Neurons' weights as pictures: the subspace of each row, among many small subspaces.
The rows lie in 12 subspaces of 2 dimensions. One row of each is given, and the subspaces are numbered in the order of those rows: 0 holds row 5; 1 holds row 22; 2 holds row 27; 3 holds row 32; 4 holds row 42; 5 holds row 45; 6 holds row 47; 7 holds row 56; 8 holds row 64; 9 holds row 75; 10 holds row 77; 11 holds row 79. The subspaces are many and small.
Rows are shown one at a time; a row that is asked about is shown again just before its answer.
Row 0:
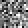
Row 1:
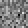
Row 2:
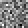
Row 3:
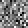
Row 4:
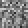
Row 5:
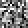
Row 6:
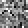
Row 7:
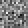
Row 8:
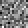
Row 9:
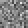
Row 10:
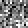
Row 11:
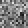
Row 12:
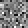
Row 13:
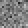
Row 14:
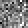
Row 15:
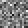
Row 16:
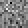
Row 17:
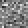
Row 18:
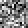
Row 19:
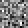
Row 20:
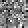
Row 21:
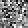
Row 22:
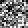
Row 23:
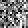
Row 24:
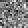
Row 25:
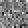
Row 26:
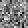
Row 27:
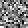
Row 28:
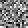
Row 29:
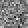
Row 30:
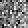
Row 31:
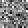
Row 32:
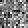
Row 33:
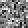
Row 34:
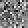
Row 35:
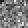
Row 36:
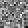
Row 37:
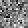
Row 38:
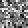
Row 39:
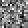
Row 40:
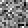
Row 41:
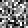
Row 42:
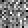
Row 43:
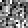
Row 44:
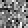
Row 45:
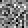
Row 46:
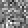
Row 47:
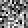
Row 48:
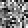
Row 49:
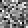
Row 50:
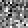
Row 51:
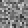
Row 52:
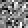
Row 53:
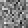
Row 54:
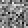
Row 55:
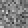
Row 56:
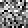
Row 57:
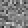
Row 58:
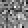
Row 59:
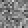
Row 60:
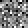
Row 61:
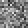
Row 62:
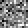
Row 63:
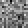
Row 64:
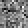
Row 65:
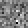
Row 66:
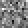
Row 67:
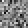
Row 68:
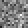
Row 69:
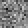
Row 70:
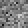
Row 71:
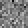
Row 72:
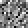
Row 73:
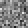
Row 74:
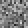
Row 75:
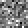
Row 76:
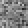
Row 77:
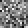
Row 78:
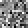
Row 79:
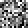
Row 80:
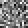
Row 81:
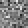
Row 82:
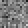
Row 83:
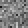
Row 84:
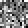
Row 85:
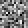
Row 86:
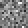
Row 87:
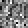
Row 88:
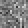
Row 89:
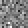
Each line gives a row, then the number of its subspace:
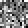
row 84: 10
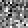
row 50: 7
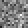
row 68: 2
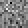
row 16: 7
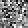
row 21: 10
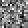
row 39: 0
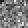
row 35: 1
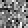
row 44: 9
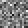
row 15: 4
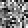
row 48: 10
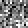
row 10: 7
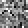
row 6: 6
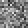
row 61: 8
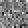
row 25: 3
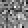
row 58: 6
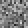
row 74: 6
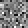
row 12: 11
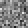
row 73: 3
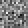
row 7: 6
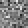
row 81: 10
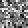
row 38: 8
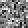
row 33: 9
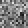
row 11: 5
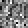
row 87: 7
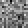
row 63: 6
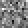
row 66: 0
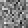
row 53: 0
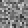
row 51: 8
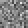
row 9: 4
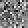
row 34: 7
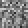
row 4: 0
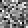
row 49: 10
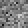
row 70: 2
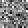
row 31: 4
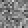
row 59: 9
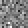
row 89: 0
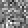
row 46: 8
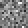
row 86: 7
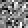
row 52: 9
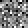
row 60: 11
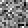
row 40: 1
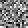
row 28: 2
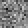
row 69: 10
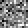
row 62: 1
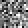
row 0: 4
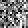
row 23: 2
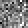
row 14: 11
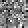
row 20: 6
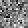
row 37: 10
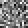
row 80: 2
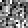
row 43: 7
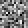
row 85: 6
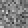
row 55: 2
